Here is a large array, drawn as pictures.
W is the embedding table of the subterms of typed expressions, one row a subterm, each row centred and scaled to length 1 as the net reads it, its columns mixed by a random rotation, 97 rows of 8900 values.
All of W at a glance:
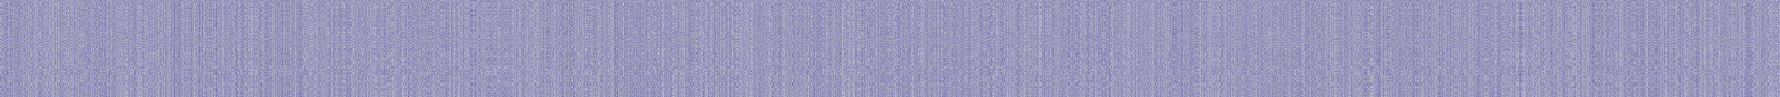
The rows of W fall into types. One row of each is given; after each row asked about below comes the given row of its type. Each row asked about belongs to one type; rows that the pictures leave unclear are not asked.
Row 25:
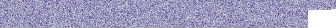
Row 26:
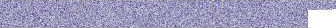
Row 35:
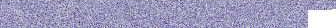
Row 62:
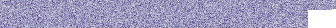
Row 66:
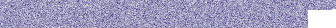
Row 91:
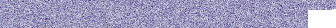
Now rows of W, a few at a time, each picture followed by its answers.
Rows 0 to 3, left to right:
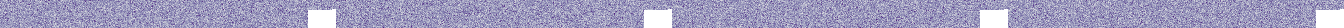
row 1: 25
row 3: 66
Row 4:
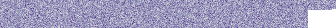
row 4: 66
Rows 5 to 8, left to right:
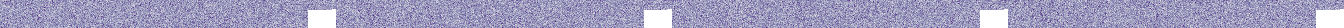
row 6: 35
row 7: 35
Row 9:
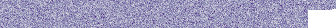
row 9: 91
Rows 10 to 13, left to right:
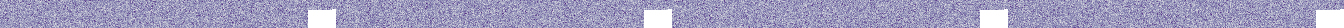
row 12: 62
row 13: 26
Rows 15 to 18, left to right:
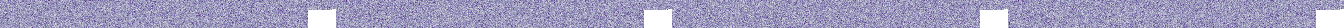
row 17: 66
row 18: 62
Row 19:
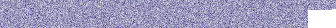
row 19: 66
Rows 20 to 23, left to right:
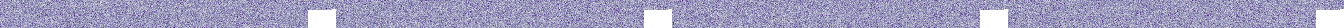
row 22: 62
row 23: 91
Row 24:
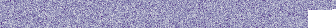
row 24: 62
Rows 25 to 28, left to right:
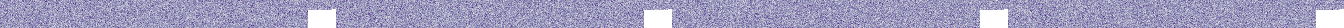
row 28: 35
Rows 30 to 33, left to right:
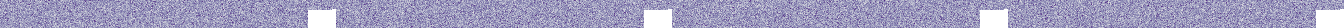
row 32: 66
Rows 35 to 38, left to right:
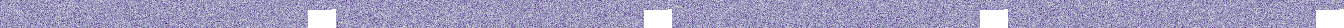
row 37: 62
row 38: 26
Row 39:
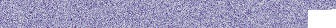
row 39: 35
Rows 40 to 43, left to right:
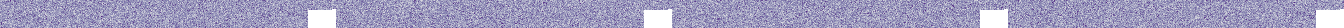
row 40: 62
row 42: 91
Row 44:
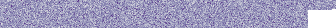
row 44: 66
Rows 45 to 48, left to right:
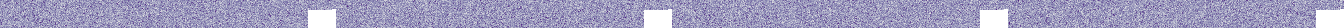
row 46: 66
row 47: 35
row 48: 62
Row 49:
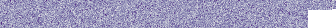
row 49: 62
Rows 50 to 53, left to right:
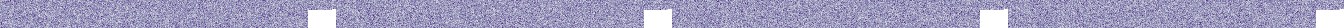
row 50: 62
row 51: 35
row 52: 25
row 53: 25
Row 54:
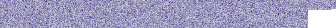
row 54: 25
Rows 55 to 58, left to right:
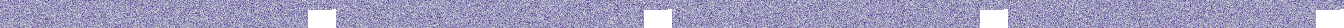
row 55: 91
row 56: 91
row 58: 35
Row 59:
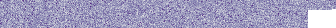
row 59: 25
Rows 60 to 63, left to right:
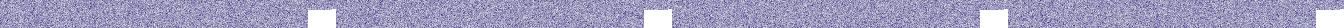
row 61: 25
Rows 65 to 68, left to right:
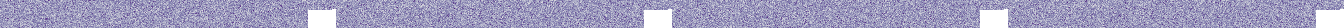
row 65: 91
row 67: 66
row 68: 66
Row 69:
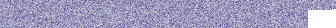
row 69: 91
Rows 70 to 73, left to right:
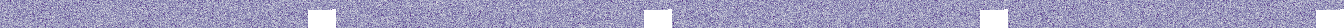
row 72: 62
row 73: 26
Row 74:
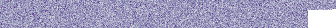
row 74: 26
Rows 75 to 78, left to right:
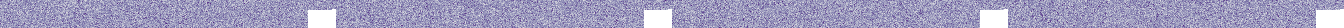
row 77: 35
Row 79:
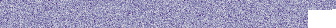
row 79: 91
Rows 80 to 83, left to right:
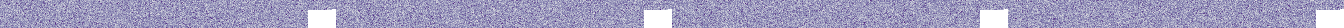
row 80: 35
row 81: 35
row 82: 25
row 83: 91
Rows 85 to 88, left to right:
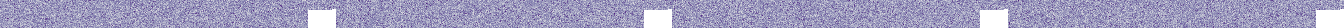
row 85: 91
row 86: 25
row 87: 35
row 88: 62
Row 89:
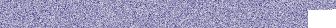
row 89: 26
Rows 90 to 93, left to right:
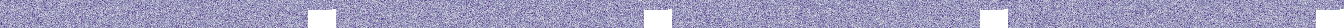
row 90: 62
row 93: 25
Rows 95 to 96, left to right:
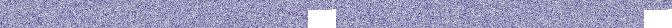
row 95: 62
